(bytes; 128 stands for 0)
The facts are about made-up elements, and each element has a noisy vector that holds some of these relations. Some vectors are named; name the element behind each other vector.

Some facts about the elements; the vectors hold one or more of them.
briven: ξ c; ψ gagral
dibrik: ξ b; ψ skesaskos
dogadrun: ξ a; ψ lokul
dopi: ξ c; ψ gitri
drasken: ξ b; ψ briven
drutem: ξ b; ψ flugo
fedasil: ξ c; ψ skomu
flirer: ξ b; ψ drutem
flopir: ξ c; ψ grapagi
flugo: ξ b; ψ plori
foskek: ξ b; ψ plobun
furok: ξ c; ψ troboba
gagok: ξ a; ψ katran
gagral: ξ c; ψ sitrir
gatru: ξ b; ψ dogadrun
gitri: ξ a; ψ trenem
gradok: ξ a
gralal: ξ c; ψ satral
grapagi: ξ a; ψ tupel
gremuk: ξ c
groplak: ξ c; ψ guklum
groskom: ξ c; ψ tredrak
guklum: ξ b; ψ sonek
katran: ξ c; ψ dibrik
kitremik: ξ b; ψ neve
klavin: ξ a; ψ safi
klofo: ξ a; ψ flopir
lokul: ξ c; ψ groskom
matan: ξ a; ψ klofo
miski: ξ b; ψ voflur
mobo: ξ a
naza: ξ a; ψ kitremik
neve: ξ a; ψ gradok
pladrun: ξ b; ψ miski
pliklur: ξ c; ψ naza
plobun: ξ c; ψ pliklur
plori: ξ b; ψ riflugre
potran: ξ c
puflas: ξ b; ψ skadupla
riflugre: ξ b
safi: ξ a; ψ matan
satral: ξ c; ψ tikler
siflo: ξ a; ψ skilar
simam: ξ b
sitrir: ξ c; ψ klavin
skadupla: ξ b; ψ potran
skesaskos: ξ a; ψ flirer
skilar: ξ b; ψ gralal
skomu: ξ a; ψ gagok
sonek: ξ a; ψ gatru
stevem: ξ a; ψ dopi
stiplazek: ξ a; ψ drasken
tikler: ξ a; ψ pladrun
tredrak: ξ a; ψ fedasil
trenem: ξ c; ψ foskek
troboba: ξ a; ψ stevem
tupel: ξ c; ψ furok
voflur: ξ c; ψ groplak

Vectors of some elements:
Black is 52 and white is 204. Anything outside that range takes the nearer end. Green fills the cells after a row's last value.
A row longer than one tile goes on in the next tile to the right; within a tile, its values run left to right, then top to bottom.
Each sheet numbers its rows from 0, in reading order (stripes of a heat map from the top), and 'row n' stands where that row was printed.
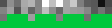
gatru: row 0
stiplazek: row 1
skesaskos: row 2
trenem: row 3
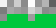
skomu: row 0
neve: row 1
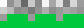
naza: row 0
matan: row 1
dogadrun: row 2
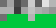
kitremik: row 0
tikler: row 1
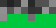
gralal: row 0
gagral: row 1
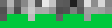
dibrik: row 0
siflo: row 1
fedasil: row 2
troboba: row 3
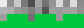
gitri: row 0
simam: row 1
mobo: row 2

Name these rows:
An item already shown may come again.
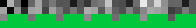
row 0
potran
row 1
foskek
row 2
dopi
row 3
skilar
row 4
lokul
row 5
tredrak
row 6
katran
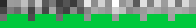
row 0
drasken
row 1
riflugre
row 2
flopir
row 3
tredrak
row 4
gradok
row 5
dogadrun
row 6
sonek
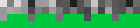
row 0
dogadrun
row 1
drasken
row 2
dopi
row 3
riflugre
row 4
groskom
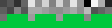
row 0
tupel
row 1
stevem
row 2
grapagi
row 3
skadupla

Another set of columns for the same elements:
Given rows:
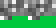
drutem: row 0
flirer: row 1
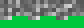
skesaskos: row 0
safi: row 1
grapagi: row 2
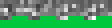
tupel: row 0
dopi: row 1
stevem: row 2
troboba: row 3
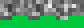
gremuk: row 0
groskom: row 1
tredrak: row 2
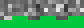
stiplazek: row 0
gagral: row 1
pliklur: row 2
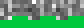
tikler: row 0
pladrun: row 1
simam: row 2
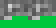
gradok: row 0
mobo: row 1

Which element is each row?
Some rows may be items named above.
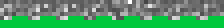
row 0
naza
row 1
stevem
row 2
stevem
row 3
gagok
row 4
dibrik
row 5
klofo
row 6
siflo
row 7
stiplazek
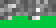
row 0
grapagi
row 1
sonek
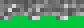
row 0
skomu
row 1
siflo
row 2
matan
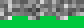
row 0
tikler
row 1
drasken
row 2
matan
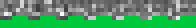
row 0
lokul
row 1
katran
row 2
flopir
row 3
stiplazek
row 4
siflo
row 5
gitri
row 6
tikler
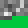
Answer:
lokul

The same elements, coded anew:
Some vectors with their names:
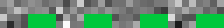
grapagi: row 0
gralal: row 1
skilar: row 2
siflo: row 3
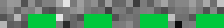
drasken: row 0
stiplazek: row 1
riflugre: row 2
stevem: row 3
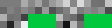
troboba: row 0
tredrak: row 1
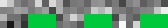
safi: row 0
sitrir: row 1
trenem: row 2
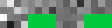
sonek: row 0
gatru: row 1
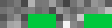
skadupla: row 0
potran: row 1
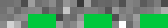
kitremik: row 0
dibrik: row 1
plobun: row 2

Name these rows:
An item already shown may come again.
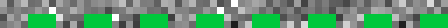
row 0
fedasil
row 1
tikler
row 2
naza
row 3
fedasil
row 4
skesaskos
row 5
foskek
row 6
flopir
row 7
matan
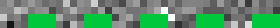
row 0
grapagi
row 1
klofo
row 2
dopi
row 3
dogadrun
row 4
foskek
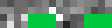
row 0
katran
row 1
dogadrun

